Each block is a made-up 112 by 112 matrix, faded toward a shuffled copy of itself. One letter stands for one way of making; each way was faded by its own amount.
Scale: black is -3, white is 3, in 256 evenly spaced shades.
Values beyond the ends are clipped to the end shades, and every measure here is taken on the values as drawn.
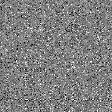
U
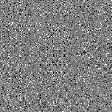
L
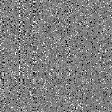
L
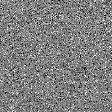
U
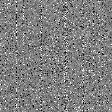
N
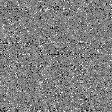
U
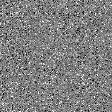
U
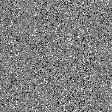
N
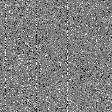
N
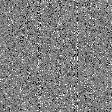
N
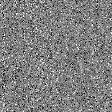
N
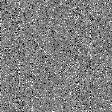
N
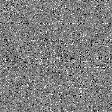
U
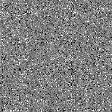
U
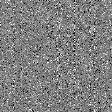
N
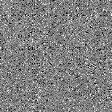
U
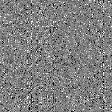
L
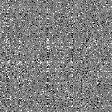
L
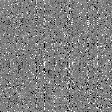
L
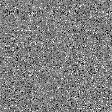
U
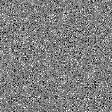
U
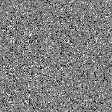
U
